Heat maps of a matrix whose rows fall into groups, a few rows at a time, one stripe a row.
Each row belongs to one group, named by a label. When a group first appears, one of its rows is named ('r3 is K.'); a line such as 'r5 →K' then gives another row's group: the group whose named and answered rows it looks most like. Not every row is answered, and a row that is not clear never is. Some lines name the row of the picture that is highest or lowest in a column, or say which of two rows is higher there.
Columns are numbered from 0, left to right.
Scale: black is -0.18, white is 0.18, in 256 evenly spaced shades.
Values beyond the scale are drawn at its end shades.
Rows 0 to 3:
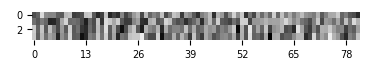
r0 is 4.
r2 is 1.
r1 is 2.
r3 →1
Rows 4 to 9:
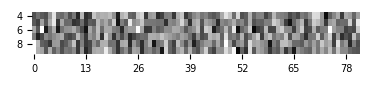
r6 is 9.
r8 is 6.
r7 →2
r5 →1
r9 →6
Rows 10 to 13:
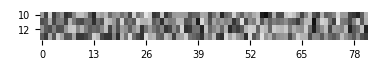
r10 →9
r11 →1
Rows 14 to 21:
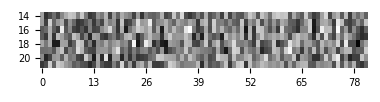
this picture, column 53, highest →14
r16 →1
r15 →1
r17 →4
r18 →9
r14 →2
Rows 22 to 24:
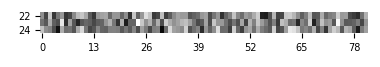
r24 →9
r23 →1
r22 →9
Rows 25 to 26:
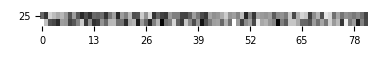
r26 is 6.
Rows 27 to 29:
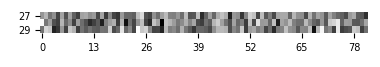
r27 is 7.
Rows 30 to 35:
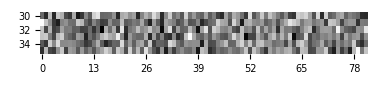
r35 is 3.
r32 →1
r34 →4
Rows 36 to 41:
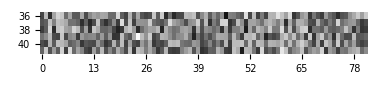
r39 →7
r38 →4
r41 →7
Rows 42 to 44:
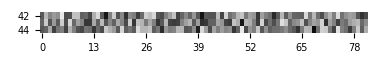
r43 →7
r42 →4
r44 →1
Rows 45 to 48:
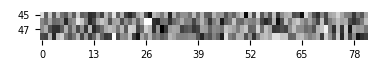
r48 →4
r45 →1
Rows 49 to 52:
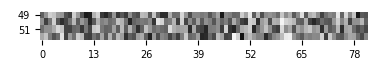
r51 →4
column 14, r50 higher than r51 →No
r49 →4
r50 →2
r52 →7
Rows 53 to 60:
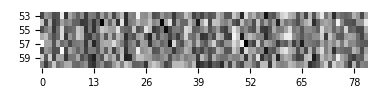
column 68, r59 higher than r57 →No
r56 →7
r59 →1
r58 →7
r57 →6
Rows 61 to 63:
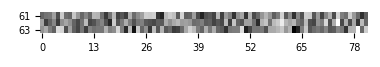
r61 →4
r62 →2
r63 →3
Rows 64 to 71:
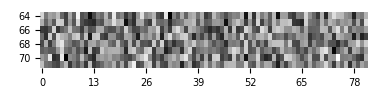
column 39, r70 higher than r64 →Yes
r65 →1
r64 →1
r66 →2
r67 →4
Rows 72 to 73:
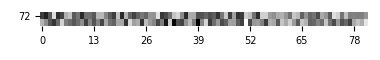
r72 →2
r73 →3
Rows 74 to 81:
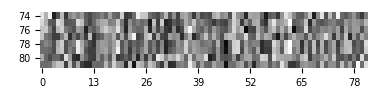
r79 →9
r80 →2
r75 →3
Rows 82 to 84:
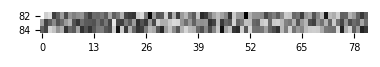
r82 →7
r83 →2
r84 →4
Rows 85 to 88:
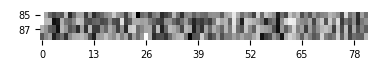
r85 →6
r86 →7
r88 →9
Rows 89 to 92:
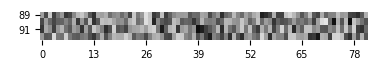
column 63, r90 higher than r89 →No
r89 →9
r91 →4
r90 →6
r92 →2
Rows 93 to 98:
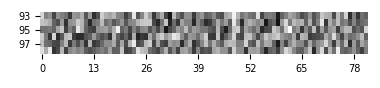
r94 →7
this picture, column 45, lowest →96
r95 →9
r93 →6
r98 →7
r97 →6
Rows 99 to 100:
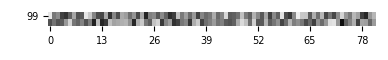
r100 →6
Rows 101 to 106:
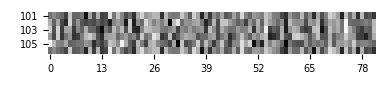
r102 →1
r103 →1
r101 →6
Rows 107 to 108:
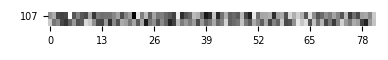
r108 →9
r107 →3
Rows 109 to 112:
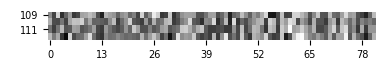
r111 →2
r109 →9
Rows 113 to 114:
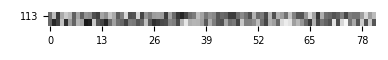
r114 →2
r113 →3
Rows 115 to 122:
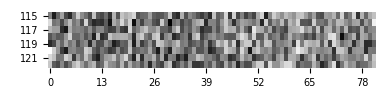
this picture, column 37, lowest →122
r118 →6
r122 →2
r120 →7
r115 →2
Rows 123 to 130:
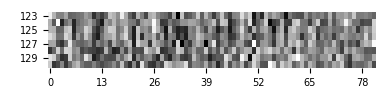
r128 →4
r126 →3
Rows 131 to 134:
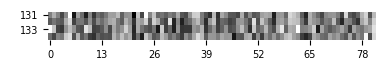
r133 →3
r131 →3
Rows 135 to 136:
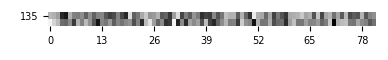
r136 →7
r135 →7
